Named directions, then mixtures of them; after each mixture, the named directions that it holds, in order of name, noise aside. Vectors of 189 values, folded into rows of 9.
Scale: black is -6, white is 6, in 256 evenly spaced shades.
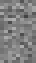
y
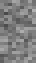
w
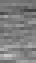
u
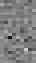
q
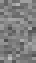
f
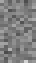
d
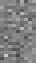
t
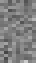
d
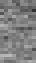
u, w, y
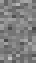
f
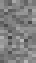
d, q, w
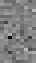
q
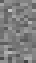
d, f, t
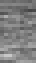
u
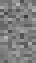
w, y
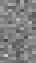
t, w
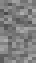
w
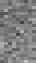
d, u, w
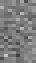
t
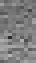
q, u, w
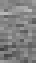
u, w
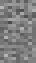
t, y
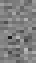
q, t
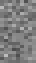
t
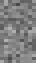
f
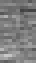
u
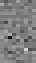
q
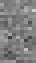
q, u, w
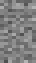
d, y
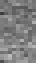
f, u, w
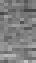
d, u
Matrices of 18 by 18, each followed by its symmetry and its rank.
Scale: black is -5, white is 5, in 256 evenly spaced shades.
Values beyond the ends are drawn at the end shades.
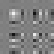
symmetric, rank one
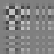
symmetric, rank one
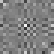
symmetric, rank three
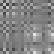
symmetric, rank two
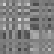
symmetric, rank two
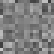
antisymmetric, rank two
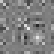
symmetric, rank three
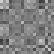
symmetric, rank three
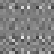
neither, rank two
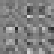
antisymmetric, rank two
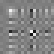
symmetric, rank two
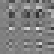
neither, rank two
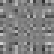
antisymmetric, rank two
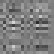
neither, rank two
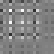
symmetric, rank one
